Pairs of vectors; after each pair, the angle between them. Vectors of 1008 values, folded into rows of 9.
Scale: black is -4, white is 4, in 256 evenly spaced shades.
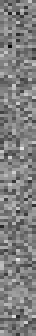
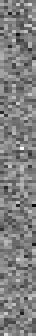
partly aligned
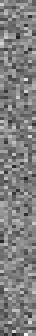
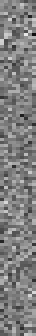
partly aligned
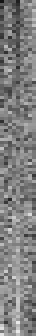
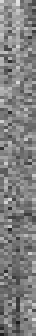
nearly opposite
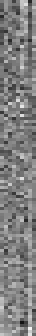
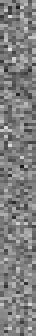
partly aligned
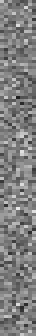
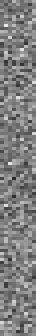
partly opposed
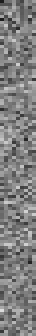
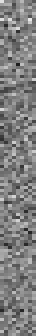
nearly opposite
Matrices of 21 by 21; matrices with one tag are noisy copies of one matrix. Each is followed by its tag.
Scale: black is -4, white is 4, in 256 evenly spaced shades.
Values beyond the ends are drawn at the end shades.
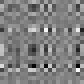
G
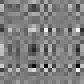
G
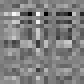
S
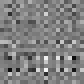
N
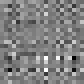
N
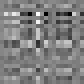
S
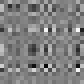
G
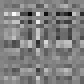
S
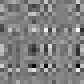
G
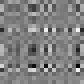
G
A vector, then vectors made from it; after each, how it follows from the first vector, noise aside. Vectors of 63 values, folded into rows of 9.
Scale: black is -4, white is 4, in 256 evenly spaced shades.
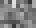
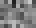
negated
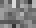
copied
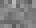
shrunk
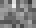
copied
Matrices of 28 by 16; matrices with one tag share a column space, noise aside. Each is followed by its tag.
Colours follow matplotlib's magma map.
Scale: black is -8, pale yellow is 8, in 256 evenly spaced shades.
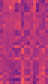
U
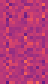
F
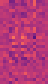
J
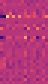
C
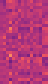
J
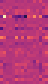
C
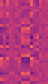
J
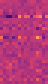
C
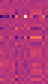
C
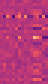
C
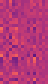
J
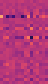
C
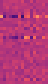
C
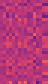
F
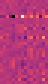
C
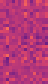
J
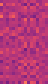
F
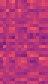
J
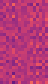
F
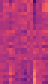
U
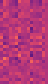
J
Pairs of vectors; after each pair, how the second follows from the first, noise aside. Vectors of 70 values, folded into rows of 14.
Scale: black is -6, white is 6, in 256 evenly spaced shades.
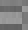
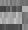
scaled up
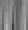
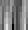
scaled up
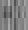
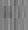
shrunk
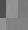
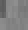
shrunk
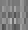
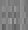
shrunk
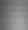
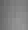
shrunk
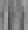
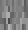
sign-scrambled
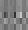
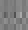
shrunk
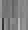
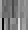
scaled up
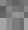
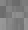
shrunk
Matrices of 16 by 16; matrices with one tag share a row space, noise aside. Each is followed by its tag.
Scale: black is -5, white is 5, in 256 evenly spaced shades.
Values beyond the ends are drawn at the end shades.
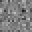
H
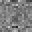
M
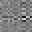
H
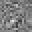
M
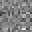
H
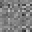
H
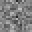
M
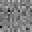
H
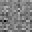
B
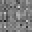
B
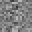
M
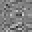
M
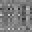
H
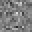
M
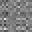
B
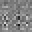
B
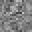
M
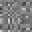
H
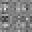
B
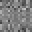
H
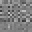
H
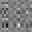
B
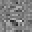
M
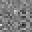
H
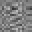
M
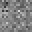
B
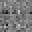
B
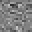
M
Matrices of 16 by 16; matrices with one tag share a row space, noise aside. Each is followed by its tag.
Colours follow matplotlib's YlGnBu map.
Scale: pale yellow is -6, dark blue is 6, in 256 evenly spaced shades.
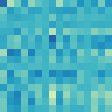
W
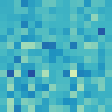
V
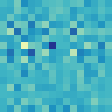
V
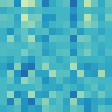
V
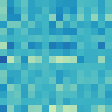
W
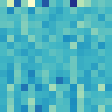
V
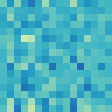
V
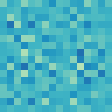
V
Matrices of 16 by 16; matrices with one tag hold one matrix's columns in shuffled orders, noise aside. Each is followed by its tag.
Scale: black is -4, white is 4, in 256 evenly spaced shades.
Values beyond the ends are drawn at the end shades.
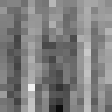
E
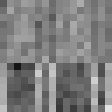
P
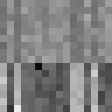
P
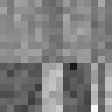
P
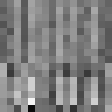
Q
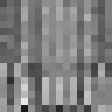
Q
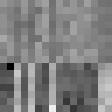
P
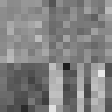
P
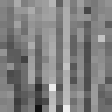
E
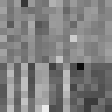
P
